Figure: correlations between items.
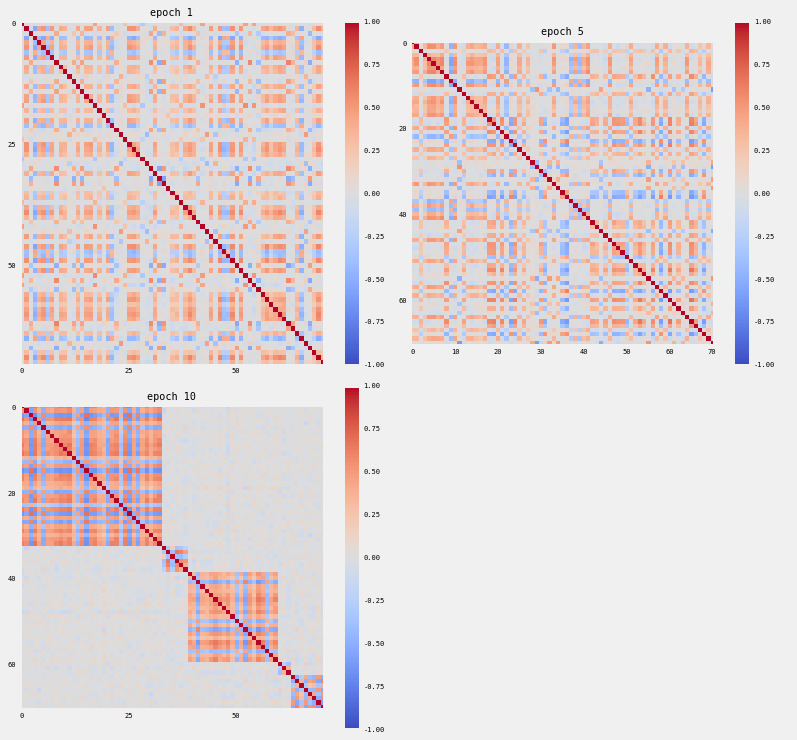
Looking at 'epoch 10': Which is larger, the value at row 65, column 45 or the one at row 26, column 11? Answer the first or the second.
the second
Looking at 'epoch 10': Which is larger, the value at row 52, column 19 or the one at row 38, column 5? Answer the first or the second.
the second
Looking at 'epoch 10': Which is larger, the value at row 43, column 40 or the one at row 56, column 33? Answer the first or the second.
the first
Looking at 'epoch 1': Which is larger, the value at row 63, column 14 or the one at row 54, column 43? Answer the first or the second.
the first
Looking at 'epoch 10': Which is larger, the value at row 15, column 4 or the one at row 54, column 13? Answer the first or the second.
the second
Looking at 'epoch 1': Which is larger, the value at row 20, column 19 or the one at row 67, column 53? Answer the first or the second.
the first
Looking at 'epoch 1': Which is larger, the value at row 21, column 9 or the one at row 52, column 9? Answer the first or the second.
the second
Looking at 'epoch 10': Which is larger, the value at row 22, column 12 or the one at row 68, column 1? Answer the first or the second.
the first
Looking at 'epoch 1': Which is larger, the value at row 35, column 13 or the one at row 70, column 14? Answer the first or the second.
the first
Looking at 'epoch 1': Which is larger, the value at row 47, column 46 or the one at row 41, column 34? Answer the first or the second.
the second
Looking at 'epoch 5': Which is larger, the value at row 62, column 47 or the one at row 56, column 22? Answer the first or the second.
the first
